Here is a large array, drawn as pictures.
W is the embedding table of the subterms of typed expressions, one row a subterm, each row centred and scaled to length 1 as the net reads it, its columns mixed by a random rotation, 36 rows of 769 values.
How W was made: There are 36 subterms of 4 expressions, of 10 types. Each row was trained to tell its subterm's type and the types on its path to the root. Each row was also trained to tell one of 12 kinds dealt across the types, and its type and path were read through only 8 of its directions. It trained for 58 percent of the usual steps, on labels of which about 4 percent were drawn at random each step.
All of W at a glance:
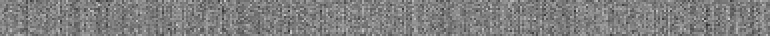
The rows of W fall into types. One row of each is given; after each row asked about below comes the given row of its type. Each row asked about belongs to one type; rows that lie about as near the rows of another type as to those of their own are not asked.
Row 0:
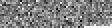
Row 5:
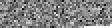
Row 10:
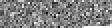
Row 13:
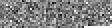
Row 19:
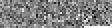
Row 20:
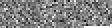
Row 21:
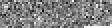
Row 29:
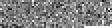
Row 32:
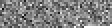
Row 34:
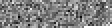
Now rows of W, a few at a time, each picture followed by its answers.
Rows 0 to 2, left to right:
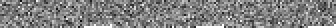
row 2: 34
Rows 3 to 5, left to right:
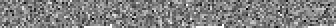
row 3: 20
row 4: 5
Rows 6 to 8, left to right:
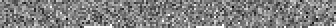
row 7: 29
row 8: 13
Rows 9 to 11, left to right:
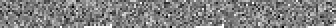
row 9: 13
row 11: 10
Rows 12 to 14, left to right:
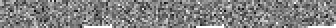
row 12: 34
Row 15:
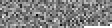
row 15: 13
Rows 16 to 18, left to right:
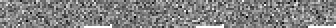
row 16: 0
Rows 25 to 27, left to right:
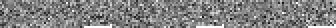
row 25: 10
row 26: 32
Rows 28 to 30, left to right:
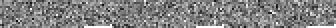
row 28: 10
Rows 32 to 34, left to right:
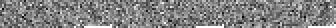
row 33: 20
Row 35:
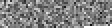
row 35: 0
